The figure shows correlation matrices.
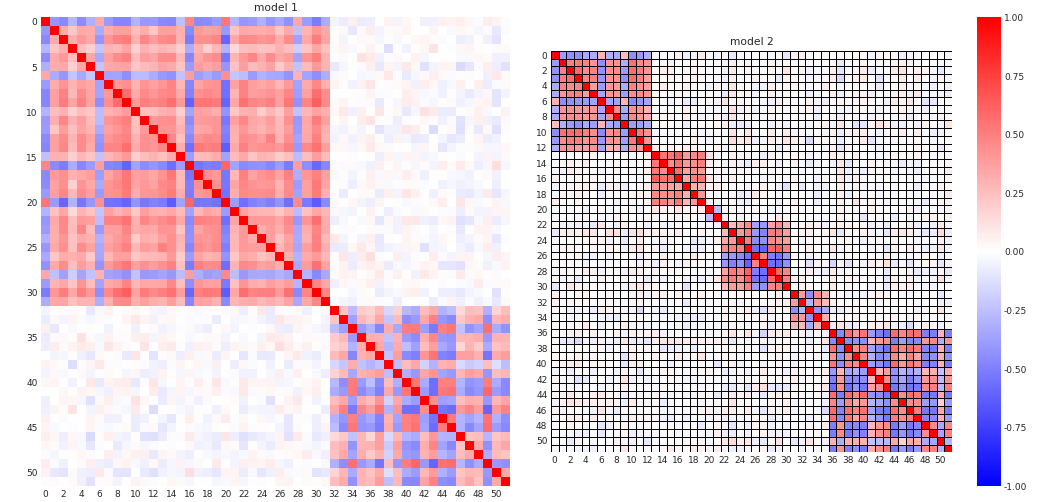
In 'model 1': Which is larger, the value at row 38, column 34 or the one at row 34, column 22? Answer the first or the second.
the first
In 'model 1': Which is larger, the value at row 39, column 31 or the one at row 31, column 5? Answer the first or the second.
the second
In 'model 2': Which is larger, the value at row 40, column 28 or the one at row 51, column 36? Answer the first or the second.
the first
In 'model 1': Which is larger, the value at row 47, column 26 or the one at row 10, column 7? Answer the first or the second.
the second
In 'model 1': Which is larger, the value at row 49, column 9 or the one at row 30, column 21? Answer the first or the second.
the second
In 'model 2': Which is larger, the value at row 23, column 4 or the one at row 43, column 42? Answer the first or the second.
the second
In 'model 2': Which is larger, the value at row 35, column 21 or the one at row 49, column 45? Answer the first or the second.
the first
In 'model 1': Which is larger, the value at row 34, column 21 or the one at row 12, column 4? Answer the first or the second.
the second
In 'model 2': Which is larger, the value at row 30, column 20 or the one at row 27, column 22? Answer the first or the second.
the first
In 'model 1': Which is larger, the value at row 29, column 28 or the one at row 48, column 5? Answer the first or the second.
the second
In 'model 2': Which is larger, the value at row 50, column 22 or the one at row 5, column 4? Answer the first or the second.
the second
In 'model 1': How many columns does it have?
52
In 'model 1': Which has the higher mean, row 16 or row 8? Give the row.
8
